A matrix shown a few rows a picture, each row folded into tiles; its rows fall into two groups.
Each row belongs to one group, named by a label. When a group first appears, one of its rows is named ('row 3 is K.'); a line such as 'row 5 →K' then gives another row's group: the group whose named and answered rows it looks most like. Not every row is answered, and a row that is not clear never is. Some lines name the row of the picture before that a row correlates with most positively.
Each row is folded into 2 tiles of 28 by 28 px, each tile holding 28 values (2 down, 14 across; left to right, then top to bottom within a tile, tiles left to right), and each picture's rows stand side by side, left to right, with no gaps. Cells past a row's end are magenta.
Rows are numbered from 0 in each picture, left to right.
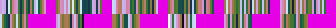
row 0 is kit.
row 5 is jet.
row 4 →jet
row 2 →kit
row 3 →jet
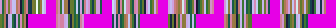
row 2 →kit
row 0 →kit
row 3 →kit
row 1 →jet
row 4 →jet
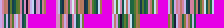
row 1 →kit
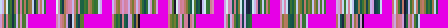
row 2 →kit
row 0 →jet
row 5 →jet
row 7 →jet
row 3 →kit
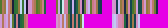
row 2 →jet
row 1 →jet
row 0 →jet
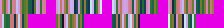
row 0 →kit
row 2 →kit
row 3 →kit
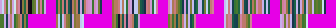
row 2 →kit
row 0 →kit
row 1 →jet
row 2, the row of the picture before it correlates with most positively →0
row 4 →jet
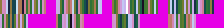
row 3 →jet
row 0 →jet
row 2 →kit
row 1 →kit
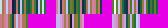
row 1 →jet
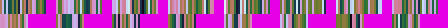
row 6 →kit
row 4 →jet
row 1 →kit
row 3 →kit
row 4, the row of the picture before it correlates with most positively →0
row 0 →jet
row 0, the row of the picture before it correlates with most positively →2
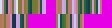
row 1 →kit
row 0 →kit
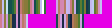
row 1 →kit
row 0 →jet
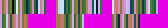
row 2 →kit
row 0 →jet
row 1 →jet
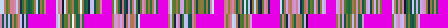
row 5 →kit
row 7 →jet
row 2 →jet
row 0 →kit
